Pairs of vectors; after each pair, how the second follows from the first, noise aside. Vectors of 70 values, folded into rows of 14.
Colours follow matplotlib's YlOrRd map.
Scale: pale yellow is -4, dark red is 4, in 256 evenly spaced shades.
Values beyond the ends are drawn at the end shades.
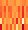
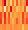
reversed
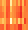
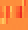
partly zeroed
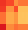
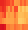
copied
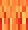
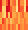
reversed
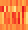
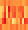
reversed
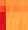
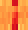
wrapped around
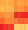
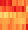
wrapped around
